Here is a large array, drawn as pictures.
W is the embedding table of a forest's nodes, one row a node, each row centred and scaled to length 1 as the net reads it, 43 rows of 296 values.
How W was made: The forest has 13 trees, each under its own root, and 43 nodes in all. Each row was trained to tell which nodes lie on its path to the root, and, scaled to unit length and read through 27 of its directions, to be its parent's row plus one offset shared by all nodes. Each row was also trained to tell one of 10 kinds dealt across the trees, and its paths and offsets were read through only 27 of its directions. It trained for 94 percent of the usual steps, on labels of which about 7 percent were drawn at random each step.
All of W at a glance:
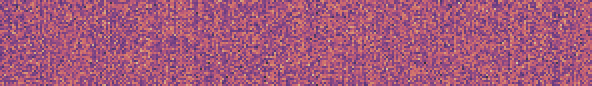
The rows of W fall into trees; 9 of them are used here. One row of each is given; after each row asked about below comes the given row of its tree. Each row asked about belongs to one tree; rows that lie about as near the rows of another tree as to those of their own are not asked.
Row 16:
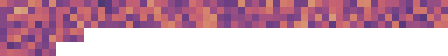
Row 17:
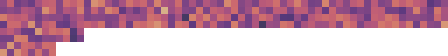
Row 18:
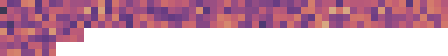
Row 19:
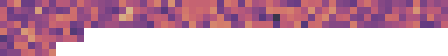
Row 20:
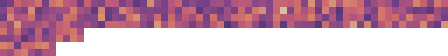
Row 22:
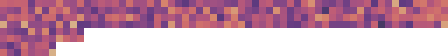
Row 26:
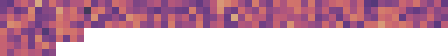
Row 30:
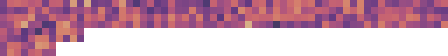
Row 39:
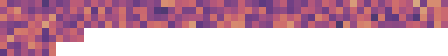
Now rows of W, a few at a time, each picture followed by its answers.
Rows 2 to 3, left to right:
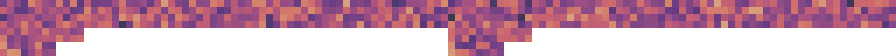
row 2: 30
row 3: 20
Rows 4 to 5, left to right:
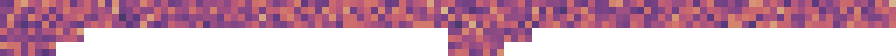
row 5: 30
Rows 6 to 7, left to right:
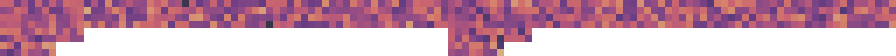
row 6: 39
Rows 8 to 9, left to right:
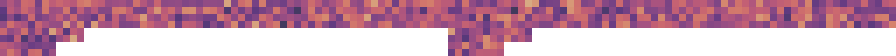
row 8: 18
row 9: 19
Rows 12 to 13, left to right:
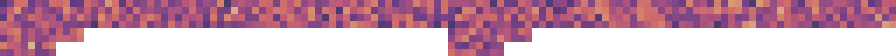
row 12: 20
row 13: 16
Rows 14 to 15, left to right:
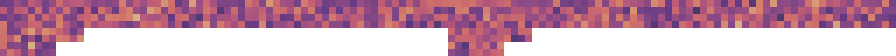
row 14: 22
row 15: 39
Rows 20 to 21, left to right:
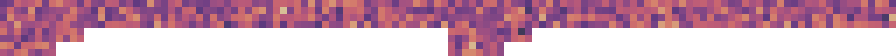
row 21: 26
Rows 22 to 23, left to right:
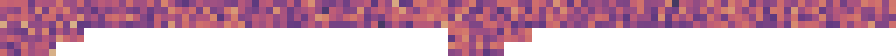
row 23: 20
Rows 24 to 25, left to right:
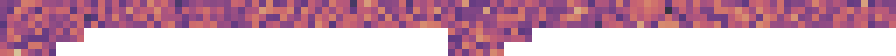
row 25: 19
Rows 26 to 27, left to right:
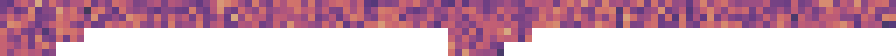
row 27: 17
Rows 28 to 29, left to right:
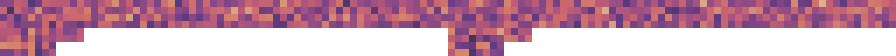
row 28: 22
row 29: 18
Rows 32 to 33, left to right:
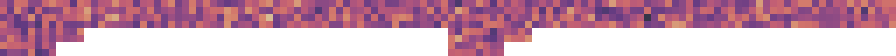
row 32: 22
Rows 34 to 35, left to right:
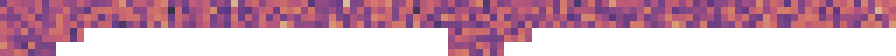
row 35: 18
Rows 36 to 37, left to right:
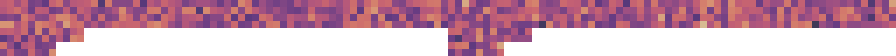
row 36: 39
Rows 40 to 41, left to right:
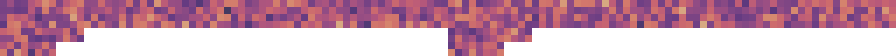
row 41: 17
